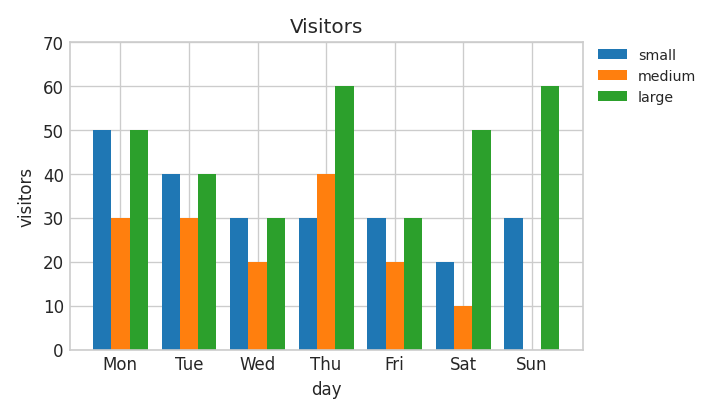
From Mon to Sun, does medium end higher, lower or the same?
lower
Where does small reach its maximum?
Mon
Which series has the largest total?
large
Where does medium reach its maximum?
Thu
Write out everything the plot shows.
Title: Visitors
x-axis: day, ticks Mon Tue Wed Thu Fri Sat Sun
y-axis: visitors, ticks 0 10 20 30 40 50 60 70
Legend: small, medium, large
Values:
small: 50 40 30 30 30 20 30
medium: 30 30 20 40 20 10 0
large: 50 40 30 60 30 50 60
